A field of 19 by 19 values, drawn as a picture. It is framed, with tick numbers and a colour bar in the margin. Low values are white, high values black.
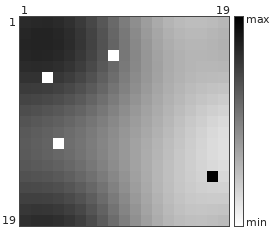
Lone odd cells: 4, 1 higher and 3 lower than their neighbours. Stripes: none. Odd rows or columns: none. Slope: up to the left. Ninth with the highest average: top left. Calmest part: top right.
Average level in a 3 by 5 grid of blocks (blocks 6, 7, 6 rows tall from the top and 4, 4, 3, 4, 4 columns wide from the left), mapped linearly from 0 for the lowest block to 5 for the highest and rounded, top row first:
54211 / 43210 / 44210
